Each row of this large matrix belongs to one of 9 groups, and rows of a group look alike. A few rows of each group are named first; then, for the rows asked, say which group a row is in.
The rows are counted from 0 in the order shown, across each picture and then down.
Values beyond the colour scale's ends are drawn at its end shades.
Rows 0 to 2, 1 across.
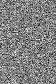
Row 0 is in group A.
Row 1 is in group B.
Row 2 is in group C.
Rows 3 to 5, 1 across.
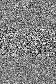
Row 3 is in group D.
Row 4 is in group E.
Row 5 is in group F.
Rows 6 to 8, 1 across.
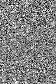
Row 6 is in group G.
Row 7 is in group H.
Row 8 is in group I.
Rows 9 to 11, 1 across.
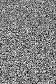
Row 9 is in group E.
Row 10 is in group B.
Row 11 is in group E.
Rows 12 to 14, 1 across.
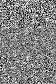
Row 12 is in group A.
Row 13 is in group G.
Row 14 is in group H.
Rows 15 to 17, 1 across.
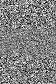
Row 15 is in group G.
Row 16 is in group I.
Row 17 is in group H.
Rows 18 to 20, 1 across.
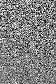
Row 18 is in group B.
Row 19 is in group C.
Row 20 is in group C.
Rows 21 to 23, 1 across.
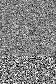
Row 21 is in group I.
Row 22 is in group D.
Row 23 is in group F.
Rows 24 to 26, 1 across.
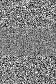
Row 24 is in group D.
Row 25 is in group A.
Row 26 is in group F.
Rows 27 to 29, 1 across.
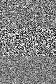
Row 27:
H
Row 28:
F
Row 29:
B
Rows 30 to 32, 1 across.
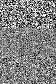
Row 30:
E
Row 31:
A
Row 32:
F
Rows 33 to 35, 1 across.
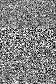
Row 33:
E
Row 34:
F
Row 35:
I
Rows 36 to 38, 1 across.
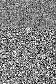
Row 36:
A
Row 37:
B
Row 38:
F
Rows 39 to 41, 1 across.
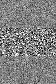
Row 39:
D
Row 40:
I
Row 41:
A
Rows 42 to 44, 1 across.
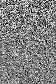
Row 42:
G
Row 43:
I
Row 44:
C
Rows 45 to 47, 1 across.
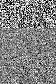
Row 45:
A
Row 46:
E
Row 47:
C
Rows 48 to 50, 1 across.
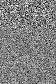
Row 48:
G
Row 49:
C
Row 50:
E
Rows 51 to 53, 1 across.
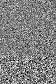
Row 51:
F
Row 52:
C
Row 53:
G
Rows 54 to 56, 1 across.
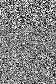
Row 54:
G
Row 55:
G
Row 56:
F
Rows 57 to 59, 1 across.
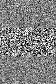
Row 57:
A
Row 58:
G
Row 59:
I
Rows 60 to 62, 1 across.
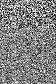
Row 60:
E
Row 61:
E
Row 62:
I
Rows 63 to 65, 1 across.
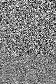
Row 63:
F
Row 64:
C
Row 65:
I
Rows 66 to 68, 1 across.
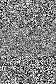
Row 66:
H
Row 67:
D
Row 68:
C
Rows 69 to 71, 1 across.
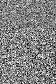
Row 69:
H
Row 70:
E
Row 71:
F
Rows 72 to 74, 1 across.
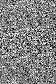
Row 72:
E
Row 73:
E
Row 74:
C
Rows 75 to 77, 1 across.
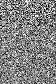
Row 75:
B
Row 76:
D
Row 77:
F
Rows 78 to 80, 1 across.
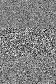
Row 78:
C
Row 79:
G
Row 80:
E
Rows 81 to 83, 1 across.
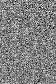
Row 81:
C
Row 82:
G
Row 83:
A
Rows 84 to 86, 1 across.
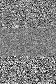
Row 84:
I
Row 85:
G
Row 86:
E
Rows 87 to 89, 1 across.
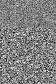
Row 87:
A
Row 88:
H
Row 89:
H
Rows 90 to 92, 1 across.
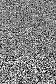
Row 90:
A
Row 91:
B
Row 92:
E
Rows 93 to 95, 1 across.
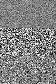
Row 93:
B
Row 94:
B
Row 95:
E
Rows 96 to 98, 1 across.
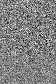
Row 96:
E
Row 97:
C
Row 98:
D
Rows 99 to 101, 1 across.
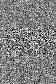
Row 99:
C
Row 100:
C
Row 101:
A
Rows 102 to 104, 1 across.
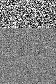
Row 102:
E
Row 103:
A
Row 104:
E
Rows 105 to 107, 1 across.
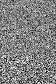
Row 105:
E
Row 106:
F
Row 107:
H
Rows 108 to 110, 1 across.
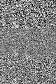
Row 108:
I
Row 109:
I
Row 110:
B
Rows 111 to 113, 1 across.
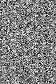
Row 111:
H
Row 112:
H
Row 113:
C
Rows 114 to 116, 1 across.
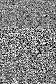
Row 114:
E
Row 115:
E
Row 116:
I
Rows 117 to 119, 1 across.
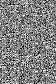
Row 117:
G
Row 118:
A
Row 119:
A
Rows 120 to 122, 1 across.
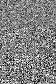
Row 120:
H
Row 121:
F
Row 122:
A
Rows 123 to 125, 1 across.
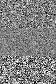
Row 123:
H
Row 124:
C
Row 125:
D
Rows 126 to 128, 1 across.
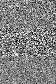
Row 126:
F
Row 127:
I
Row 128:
G
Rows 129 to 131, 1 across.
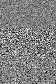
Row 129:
G
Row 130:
B
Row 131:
E
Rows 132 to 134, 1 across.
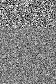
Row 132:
G
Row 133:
E
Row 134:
F
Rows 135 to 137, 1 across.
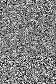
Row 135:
H
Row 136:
G
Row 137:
F
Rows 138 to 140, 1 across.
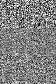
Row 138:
A
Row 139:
I
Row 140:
I
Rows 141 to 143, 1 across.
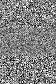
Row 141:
D
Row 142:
G
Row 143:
A
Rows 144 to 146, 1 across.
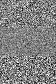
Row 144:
D
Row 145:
E
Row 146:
F
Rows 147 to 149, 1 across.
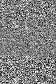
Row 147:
I
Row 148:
C
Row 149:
B
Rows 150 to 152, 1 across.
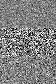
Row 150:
I
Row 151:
C
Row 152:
F
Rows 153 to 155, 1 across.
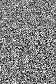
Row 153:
D
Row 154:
C
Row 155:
G
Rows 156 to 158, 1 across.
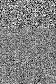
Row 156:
E
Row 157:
B
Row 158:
A
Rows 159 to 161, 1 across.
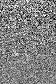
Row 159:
E
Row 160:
I
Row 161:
H
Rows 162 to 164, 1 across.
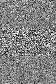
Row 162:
F
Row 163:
D
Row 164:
A
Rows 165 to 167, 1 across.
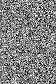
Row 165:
C
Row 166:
D
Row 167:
C
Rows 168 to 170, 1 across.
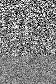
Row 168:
I
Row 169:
G
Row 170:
D
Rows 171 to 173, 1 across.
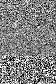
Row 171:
B
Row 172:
E
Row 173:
A
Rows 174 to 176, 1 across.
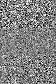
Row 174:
H
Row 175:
F
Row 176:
C
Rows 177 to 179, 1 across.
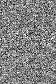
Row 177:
H
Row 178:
D
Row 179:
D
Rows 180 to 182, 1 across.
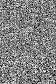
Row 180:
A
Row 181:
G
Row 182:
E
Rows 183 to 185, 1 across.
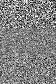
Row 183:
F
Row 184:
I
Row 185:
F
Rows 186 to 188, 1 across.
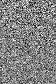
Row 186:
D
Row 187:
C
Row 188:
H
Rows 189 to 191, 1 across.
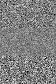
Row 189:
H
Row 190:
G
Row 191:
G
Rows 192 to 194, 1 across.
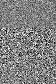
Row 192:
F
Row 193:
H
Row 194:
F
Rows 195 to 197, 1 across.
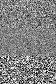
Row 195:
E
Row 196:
E
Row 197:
H
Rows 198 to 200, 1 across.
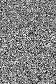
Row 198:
H
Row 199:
D
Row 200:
E
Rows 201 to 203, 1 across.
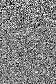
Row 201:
A
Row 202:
H
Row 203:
F
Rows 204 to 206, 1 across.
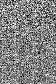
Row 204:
E
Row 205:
A
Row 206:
A
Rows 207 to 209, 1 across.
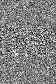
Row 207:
D
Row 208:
I
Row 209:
F
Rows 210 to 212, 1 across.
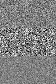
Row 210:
G
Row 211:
G
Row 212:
F
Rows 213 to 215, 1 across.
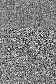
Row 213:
A
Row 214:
C
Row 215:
F
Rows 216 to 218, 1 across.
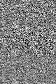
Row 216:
I
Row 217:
C
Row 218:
I
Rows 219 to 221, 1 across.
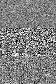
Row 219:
H
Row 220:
I
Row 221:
A
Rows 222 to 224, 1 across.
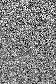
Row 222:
D
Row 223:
C
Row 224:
E
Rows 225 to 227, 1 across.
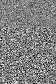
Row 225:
D
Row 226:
H
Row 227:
I
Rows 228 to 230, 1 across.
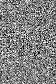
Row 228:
B
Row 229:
A
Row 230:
F
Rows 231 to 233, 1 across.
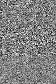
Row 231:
H
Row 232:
I
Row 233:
D
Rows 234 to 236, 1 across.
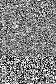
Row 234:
I
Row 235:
H
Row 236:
A
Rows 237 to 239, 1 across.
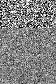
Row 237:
H
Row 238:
D
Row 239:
A
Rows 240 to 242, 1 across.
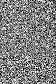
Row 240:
F
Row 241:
F
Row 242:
B
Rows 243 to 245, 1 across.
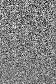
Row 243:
G
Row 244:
G
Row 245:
F
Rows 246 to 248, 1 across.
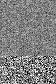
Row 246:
H
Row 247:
A
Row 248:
C
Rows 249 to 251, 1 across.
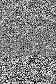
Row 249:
D
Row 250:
A
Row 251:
D
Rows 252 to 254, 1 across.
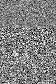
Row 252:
I
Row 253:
I
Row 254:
E
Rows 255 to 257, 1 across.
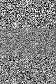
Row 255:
B
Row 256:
B
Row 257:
G
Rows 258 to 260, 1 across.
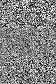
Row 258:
D
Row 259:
C
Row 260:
C
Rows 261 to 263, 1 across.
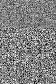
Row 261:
A
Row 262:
E
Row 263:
A
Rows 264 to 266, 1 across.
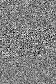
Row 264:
G
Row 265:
A
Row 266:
F
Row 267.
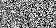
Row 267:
C
